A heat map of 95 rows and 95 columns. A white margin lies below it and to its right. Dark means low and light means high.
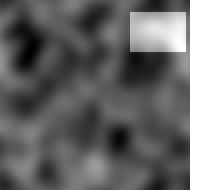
Odd patch: higher, in the top right. Ninth with the highest average: top right. Roughest part: top right. Histogram: skewed, a long tail of high values. Mirror symmetry: none.
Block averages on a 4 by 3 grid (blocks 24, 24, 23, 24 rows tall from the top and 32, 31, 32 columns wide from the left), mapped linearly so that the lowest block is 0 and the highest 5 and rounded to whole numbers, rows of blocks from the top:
015
000
101
120
